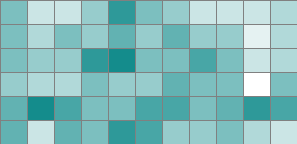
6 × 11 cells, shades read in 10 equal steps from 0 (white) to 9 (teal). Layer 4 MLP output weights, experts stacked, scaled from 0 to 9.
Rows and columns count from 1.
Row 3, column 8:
7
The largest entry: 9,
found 2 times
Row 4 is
4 3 3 5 4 4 6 5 5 0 5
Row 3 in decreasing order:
9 8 7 5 5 5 5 4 4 3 2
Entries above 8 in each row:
0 0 1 0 1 0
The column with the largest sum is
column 5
